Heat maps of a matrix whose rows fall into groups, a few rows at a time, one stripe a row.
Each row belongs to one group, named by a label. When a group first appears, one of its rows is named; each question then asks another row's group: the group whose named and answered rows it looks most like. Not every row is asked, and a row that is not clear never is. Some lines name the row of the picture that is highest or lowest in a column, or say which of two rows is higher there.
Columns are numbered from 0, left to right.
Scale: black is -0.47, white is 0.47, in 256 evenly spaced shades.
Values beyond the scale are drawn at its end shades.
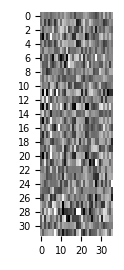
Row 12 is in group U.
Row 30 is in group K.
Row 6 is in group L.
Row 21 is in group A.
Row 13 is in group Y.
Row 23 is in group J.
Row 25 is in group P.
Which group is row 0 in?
J
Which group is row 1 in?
K
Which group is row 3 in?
Y
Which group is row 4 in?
K
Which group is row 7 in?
A
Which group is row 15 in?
Y
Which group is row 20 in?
Y
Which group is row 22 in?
J
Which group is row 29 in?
U
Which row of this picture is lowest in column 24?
21
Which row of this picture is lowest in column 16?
13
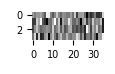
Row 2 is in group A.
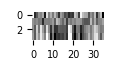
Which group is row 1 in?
J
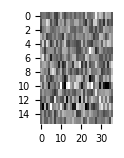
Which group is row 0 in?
P
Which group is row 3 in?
J
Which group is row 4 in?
U
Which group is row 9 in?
A
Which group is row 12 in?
L
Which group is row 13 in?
Y
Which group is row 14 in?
K
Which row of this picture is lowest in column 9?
7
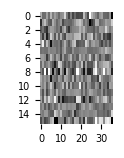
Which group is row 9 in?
J
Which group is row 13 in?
K
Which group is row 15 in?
P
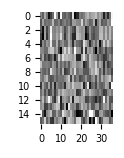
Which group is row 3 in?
Y
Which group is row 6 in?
K
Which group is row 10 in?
A
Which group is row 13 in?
L
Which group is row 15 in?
A
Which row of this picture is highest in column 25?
14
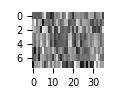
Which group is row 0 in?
P
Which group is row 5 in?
Y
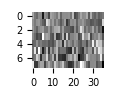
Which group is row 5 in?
U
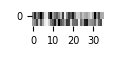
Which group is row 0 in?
P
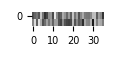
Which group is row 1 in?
U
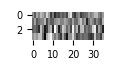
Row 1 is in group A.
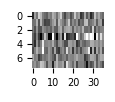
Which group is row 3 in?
P
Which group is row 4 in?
Y
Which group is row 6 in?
J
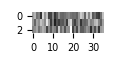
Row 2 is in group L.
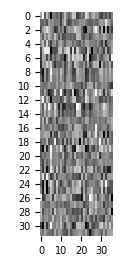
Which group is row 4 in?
U
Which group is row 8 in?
Y
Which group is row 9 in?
Y
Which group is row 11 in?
P
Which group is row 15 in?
U
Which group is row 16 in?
L
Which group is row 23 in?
U
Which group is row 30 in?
Y
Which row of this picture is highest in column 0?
26
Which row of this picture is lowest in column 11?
13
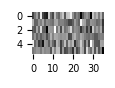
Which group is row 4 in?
J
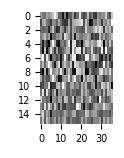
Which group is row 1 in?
A
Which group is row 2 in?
P
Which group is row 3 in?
J
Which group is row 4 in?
P
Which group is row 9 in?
P
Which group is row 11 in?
U
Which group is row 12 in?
J
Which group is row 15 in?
U
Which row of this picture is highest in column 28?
4
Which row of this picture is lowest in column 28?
12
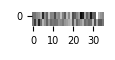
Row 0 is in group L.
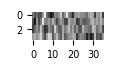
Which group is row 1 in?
Y
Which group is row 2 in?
L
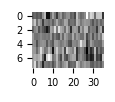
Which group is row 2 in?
K
